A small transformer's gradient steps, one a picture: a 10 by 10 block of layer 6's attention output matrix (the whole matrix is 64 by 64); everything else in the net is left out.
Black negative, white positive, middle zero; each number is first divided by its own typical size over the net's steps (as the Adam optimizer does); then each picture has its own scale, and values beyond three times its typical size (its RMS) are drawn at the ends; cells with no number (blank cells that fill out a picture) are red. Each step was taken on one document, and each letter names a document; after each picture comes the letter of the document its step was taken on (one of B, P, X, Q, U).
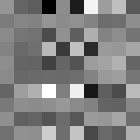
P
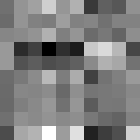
P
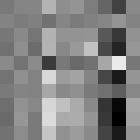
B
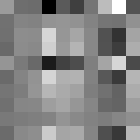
B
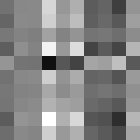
B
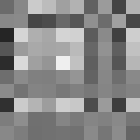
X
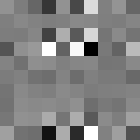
P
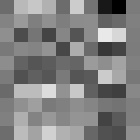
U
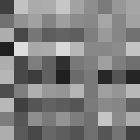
X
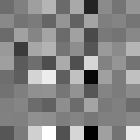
U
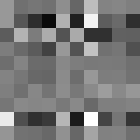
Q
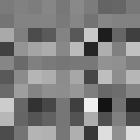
Q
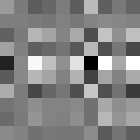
Q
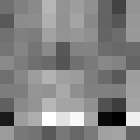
B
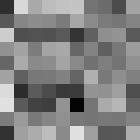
X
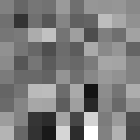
Q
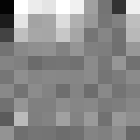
X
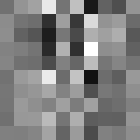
P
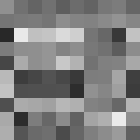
X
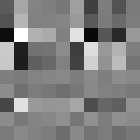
U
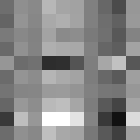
B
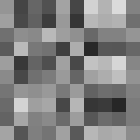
U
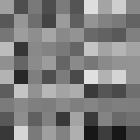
P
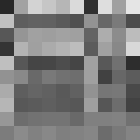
X
